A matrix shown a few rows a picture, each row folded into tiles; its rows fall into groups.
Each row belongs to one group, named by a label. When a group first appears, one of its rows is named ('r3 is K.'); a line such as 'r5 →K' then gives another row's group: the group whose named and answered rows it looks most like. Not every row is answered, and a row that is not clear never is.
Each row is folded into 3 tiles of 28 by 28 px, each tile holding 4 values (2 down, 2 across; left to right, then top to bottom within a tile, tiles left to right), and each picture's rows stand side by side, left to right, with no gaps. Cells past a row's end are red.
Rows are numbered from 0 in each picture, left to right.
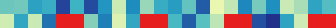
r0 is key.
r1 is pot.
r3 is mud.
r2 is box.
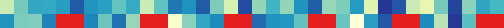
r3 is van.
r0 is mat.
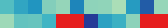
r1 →van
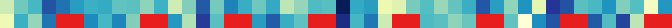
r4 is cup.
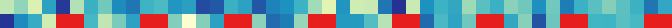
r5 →cup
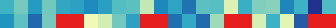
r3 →key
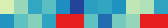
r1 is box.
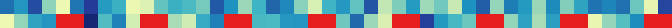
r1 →cup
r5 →van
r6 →pot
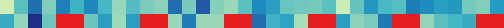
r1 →pot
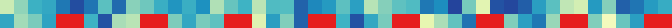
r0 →mat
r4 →mud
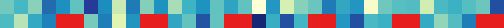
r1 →pot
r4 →mud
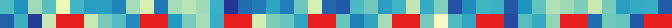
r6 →cup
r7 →mat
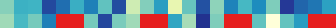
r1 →box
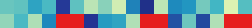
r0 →key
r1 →van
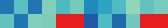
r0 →box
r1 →cup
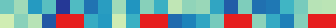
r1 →pot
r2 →van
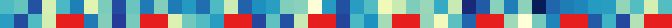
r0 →box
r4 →cup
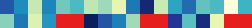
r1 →van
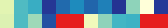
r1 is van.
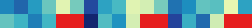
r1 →cup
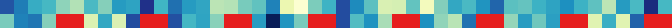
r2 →cup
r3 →mud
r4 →cup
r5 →mat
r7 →key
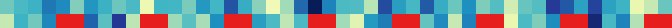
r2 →key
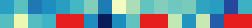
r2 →key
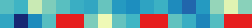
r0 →mud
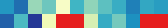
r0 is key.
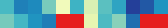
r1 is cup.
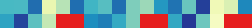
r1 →box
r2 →box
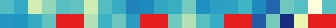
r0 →mud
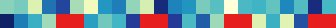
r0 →van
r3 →key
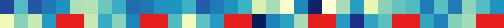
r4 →mud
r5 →box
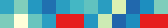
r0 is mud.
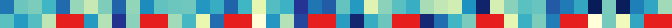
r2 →key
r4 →mud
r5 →van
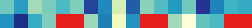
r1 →pot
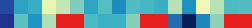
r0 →cup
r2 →mud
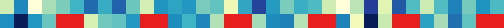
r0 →mud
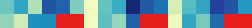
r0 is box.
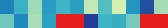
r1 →van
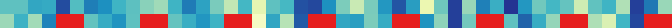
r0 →key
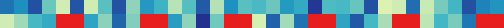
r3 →key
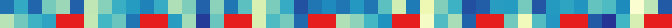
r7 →box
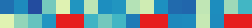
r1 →mat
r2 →pot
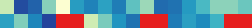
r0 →mat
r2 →cup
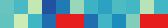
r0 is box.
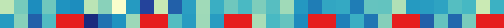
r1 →van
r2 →pot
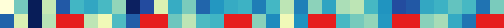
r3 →pot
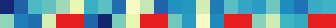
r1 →box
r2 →pot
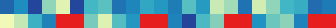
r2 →box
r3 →mat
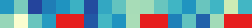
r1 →cup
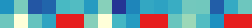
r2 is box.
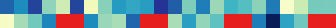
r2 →box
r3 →mud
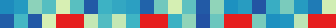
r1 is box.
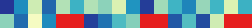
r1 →van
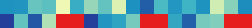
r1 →van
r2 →box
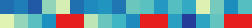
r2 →mud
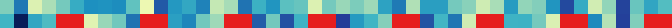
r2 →box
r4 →van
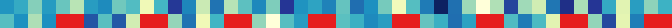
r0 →pot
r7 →pot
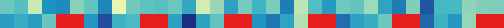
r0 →van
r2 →mud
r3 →box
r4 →van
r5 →cup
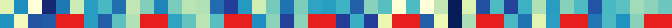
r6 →pot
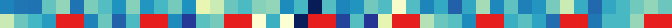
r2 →mud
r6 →mat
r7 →cup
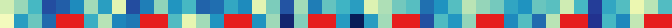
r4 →mud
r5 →cup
